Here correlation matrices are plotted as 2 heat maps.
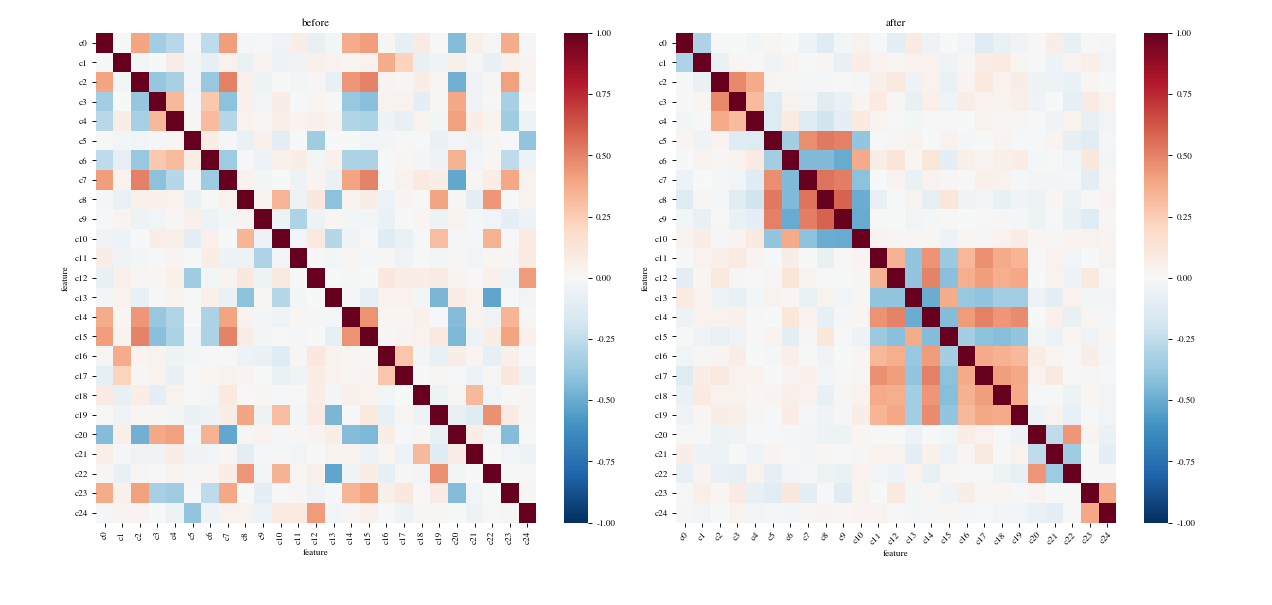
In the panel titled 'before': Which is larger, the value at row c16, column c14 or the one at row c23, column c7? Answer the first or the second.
the second
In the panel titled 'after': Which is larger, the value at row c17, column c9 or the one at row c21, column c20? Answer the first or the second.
the first
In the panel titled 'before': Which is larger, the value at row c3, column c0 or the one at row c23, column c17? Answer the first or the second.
the second
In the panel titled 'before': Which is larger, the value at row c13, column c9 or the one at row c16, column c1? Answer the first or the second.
the second
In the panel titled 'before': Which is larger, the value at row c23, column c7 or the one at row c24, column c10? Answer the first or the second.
the first
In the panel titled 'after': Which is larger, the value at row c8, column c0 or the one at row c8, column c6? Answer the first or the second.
the first
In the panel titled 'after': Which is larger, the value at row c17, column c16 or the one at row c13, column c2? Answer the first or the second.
the first
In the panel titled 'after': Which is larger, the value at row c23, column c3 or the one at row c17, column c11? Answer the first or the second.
the second
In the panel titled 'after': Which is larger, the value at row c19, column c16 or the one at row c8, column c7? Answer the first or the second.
the second
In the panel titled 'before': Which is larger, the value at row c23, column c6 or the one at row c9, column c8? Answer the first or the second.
the second
